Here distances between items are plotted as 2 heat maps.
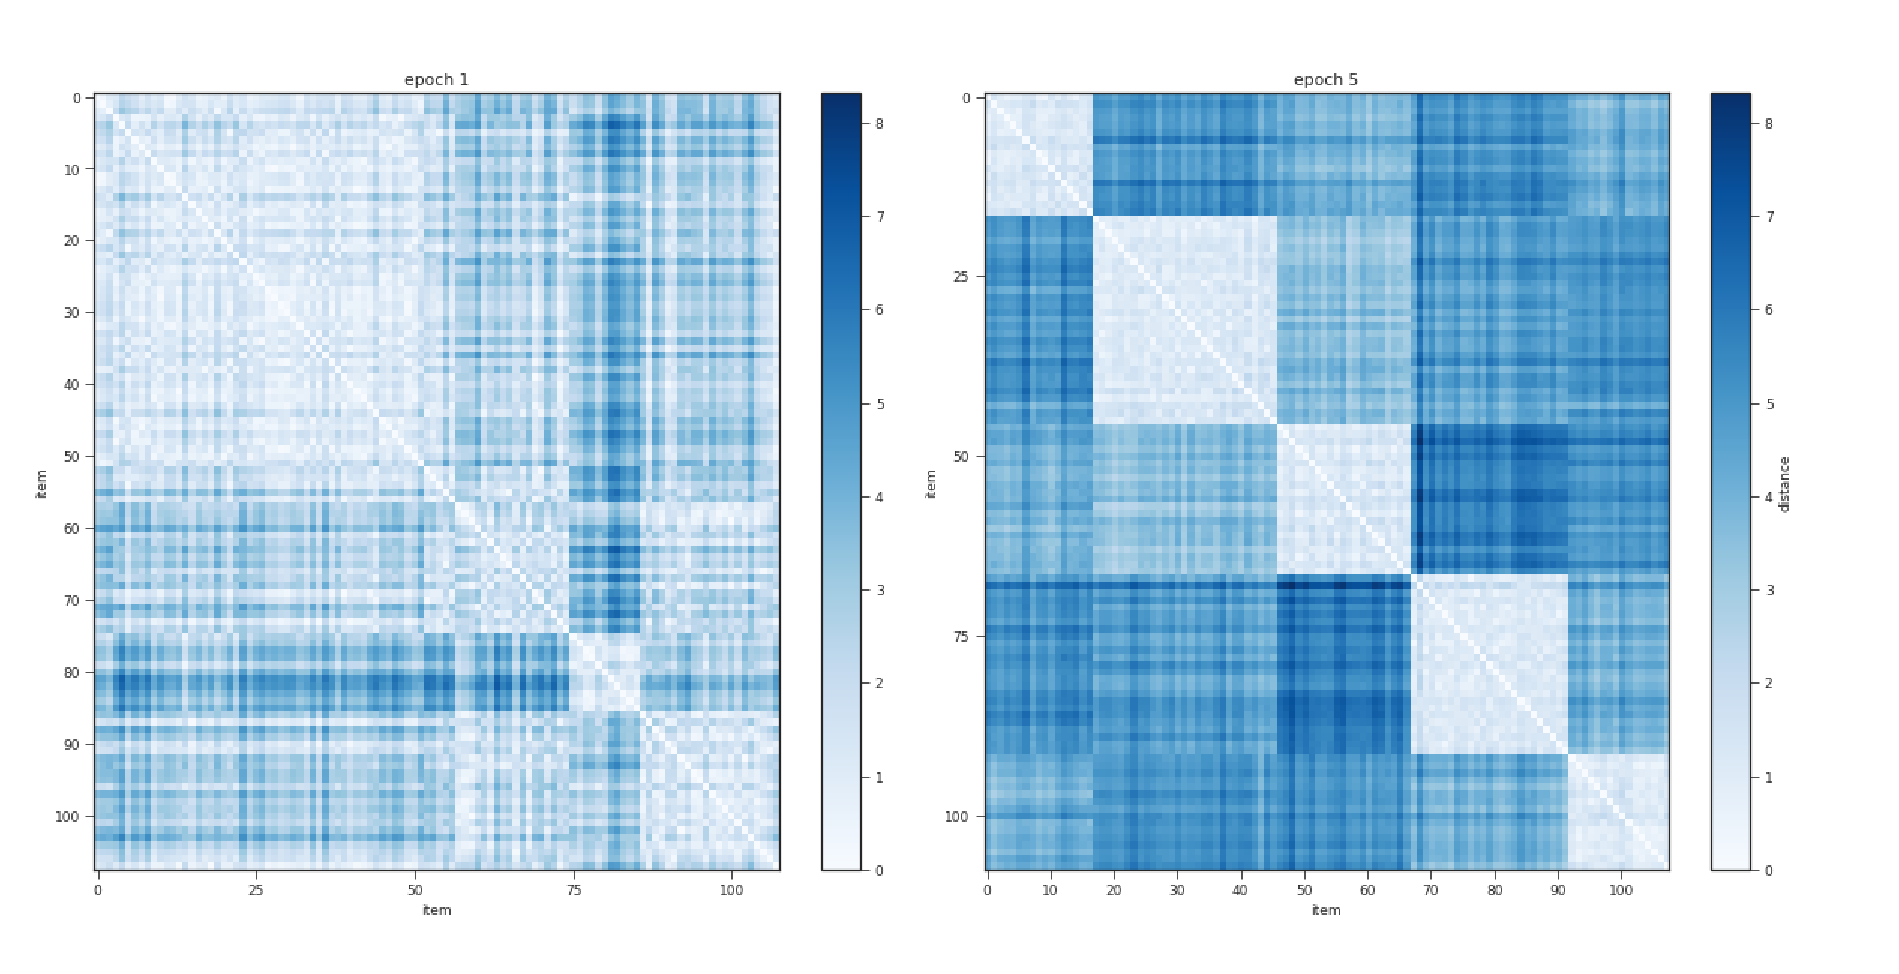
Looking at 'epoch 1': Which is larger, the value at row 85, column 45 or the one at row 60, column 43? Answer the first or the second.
the first
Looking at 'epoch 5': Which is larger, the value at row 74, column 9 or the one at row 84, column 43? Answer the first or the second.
the first
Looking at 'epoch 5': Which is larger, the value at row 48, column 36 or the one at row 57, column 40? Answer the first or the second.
the first
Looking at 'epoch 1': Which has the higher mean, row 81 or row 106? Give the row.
81
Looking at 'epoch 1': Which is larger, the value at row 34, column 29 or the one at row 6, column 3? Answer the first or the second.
the first
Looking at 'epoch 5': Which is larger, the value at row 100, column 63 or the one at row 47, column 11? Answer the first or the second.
the first
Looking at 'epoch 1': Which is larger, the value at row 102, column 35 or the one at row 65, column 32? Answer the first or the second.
the second
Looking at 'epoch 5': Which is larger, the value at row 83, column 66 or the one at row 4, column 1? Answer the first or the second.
the first
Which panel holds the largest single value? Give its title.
epoch 5
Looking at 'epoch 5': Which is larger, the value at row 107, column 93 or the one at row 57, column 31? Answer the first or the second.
the second
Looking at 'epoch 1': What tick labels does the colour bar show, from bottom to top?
0, 1, 2, 3, 4, 5, 6, 7, 8
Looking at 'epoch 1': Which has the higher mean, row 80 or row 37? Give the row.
80
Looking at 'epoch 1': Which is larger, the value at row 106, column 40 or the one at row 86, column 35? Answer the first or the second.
the second
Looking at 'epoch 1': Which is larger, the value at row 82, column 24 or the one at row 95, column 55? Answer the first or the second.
the first
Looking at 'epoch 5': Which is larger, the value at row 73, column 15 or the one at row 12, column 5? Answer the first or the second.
the first
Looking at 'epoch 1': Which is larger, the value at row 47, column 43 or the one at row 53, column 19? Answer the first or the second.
the second
